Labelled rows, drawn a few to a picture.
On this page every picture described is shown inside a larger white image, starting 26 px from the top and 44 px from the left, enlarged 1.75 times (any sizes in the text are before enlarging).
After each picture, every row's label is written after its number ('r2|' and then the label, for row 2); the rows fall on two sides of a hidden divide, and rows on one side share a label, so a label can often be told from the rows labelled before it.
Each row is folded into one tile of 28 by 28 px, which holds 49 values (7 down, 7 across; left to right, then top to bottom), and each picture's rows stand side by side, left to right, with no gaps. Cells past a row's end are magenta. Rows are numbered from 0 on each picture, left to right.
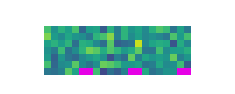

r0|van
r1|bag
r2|van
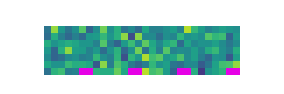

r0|van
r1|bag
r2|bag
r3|van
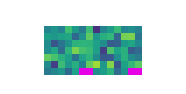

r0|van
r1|van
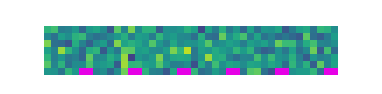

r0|van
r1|van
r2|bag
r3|bag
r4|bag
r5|van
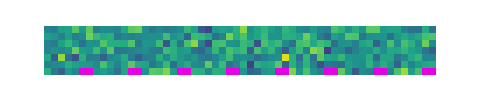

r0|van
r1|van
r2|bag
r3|van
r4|van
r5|bag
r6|van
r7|van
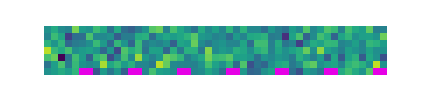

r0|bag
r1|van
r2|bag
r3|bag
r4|van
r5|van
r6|bag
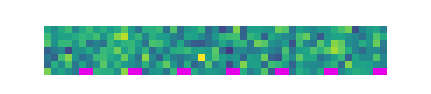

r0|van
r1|bag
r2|van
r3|bag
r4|van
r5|bag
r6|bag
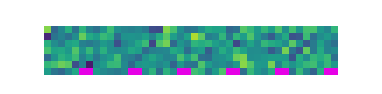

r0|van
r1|bag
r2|van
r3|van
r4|van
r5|van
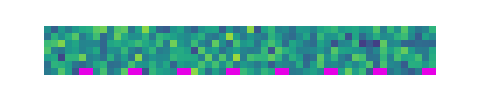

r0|bag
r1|van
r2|bag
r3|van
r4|bag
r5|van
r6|bag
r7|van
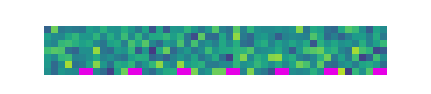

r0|bag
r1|van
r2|van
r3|van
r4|bag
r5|bag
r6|van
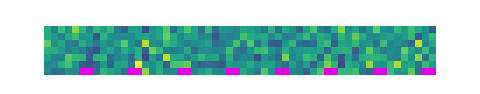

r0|bag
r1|van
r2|van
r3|bag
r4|van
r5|van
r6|bag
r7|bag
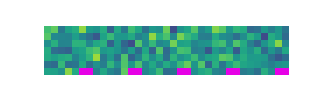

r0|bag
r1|van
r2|van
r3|bag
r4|van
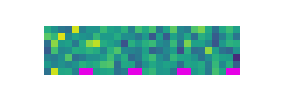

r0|bag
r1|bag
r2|bag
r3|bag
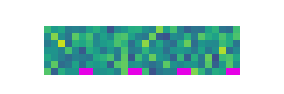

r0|bag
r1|van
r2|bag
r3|van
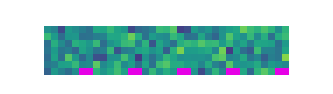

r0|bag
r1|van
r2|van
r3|van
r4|van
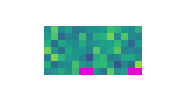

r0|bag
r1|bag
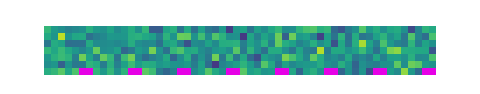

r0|bag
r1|bag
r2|van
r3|bag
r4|van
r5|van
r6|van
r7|bag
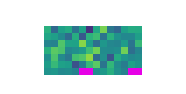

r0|bag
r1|bag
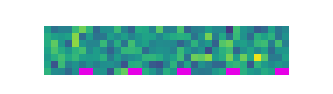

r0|bag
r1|van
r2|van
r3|bag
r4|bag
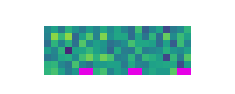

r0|van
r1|bag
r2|van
